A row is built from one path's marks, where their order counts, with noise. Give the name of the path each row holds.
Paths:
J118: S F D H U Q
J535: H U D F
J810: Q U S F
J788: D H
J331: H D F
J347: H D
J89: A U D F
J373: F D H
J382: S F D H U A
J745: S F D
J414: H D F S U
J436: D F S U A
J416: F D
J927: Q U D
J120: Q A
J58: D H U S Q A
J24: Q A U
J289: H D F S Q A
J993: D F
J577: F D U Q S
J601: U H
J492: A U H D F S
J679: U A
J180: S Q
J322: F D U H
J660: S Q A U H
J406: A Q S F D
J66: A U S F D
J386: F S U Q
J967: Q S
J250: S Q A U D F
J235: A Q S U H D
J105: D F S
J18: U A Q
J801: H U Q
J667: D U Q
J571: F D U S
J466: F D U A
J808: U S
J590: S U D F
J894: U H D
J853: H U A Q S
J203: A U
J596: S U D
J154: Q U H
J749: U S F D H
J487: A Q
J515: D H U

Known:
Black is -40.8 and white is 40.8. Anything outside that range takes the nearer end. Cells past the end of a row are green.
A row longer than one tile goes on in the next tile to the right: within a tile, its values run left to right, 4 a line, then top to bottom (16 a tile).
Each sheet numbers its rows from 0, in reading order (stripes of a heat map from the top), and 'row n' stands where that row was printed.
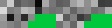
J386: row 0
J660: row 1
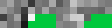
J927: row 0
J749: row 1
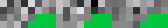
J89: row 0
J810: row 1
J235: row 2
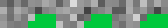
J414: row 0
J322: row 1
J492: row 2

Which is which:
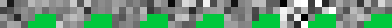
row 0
J436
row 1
J535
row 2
J577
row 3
J894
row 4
J382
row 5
J601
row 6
J590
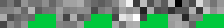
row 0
J853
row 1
J118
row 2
J331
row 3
J466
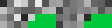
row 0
J515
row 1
J289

